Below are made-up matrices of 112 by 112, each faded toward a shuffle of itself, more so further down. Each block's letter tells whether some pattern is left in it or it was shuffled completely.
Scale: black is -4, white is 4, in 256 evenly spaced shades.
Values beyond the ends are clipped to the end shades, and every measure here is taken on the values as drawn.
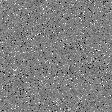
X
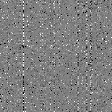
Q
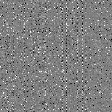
Q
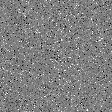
X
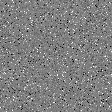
X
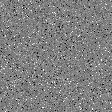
X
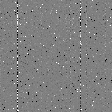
Q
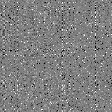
Q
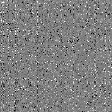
Q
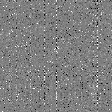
Q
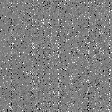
Q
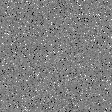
X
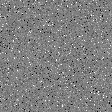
X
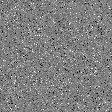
X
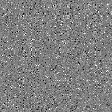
Q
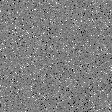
X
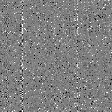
Q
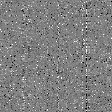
Q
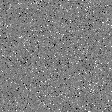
X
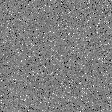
X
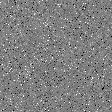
X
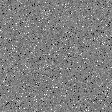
X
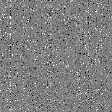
Q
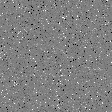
X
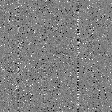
Q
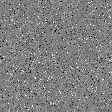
X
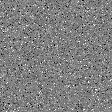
X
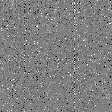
Q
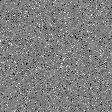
X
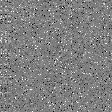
Q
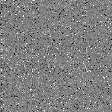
Q
